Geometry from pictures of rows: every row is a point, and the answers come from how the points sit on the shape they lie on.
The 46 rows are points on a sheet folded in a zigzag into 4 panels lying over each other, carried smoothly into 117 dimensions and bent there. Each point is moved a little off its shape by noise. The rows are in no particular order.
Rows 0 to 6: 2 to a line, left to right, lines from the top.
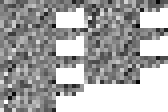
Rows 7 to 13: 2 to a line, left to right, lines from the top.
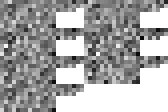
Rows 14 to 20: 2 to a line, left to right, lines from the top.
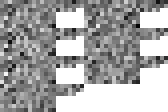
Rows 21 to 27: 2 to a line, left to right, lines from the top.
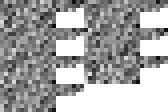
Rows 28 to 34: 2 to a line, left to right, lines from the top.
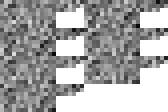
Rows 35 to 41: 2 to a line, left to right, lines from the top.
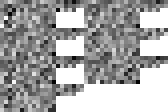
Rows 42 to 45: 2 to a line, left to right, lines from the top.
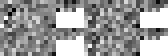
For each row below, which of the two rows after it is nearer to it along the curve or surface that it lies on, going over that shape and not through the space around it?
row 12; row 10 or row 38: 10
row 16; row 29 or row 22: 29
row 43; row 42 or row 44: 42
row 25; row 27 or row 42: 27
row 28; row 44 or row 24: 24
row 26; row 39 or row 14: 39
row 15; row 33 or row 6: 33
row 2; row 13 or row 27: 13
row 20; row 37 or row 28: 28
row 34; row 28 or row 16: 28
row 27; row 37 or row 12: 12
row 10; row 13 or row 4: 4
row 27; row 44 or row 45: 45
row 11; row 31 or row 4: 31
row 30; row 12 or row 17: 12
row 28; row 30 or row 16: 30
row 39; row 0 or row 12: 12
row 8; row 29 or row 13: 29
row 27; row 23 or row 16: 16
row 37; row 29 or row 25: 25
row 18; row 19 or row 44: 44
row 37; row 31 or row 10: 31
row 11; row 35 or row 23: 35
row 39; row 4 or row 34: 34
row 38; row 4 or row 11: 11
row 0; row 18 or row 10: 18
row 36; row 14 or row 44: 44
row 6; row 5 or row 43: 5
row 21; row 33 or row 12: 12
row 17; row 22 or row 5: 5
